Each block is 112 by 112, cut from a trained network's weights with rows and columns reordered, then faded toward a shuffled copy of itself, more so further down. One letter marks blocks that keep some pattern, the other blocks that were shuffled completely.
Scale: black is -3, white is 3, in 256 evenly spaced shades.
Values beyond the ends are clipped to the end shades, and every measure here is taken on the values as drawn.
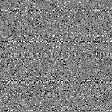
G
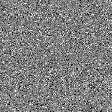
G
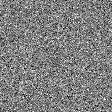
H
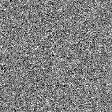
G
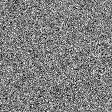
H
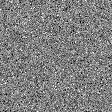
H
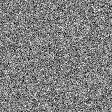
H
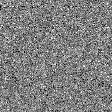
G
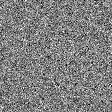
H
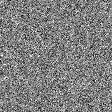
H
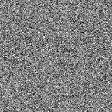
G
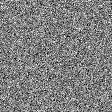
H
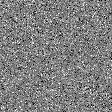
H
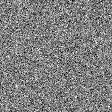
H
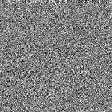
G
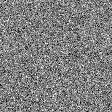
H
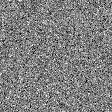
H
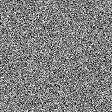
G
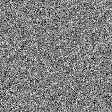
G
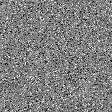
H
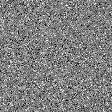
G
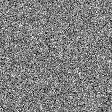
H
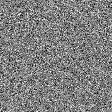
G
